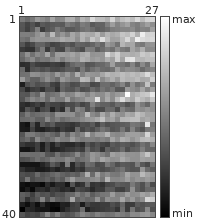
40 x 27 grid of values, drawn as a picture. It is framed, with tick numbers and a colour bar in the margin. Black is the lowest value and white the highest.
The bottom left is the ninth with the lowest average. Horizontal stripes repeat 10 times down the table. The ninth with the highest average is the top right. The field climbs toward the top right.
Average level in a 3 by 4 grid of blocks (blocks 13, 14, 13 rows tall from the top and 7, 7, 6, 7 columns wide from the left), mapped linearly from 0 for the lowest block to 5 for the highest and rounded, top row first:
2 3 4 5
1 2 3 4
0 1 2 3
